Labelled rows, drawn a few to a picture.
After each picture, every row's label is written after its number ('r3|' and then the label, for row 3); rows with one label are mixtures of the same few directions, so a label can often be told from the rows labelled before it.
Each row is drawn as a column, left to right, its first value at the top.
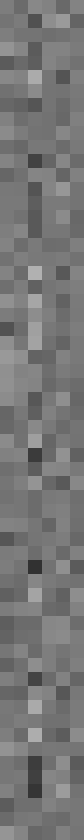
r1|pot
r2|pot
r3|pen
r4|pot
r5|pen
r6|pen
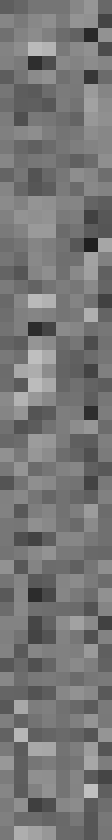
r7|pen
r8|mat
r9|pot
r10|pot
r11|pot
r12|pot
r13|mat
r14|pot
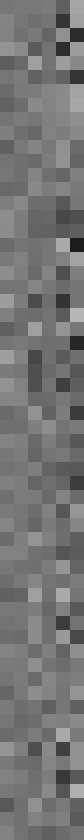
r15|pot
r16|pot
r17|pot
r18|mat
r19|pot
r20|mat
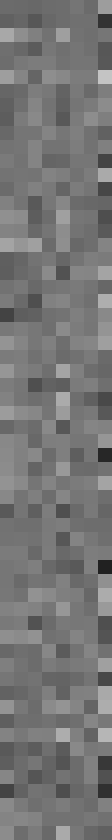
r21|mat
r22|mat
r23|pot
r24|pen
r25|mat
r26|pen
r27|mat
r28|pen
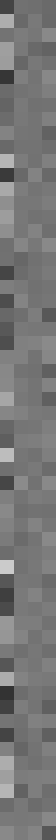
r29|pen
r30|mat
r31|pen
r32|mat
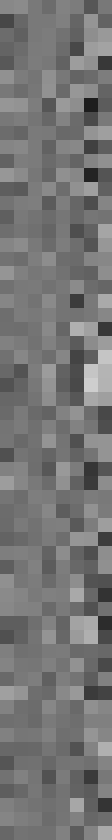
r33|pen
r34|pen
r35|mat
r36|pen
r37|pen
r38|pot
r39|pen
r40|pot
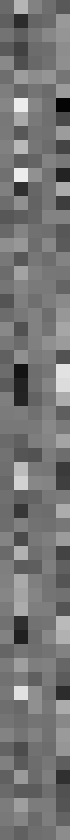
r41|pot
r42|pen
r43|pen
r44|mat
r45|pen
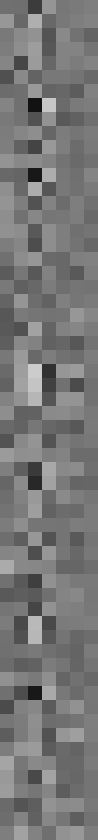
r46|pen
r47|pot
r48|pen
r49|pen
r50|mat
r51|mat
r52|mat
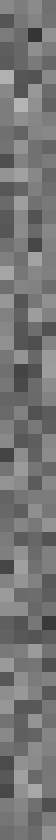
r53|pen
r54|pen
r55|mat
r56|pot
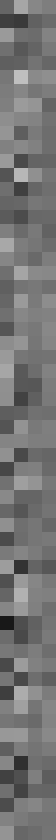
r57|pot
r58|pen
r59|pen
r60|pen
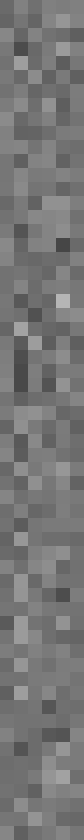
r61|pot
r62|pot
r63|mat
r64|pen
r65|pot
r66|mat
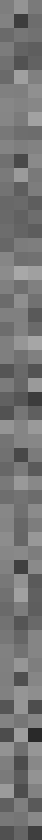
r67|mat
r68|pen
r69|mat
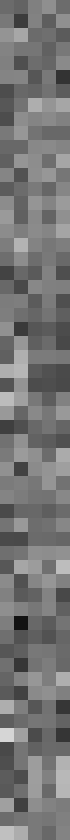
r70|mat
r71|pot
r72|pen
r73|pen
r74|pen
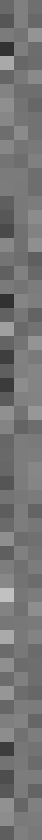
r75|pot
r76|pot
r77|mat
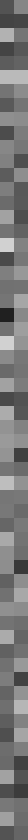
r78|mat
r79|pen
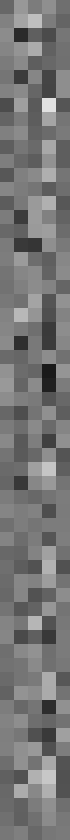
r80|pen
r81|mat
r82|pot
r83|pen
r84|pen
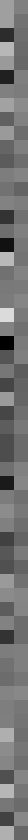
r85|mat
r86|pen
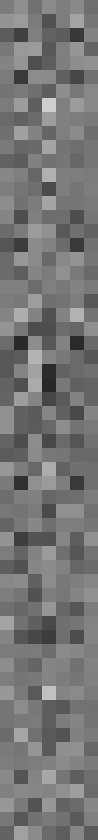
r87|pot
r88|mat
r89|pot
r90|pen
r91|mat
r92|mat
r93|pot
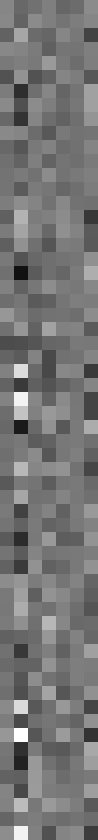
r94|mat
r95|mat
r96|pen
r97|pot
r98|mat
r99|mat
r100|mat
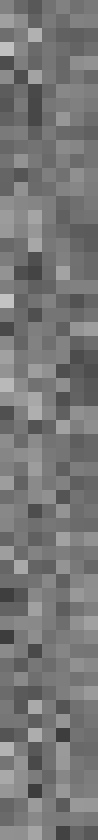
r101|pot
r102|pen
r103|mat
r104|mat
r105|mat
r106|pot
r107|pot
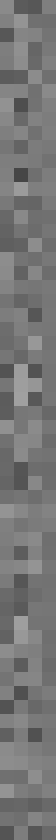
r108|mat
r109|pen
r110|mat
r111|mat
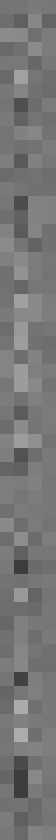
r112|pot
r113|pen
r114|pot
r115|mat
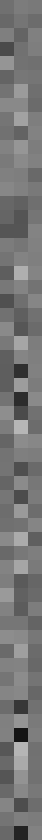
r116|pot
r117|mat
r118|pot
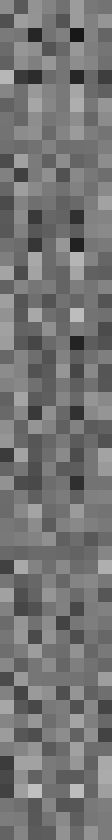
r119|pen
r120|pen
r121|mat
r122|pot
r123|pot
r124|mat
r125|mat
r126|pen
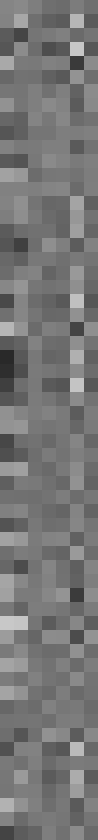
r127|pot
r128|pot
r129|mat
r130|pot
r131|pot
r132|pot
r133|pot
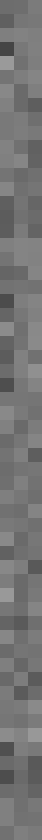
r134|pot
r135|pot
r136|pen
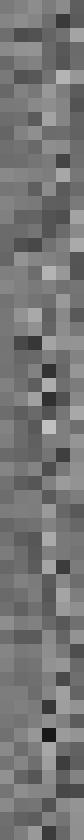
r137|pot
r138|mat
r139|mat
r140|mat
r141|pen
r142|mat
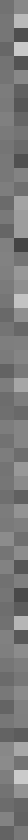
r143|mat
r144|pot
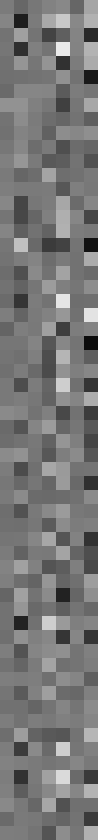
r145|pen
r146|pot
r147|mat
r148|pot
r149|pot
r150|pen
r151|mat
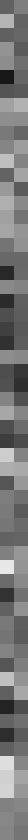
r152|pen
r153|pen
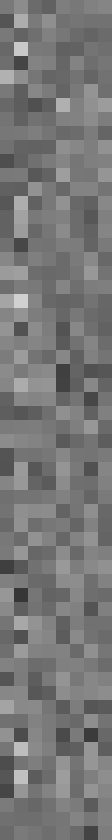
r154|pen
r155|pot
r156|pen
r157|pen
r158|pen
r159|pot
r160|mat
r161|pen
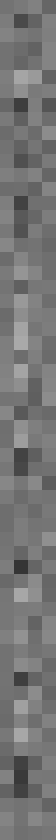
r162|mat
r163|pen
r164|pen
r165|pen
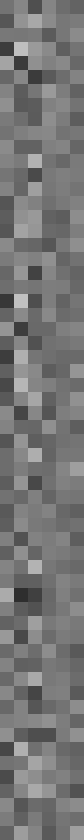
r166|pot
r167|pot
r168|pen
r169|mat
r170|pot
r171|mat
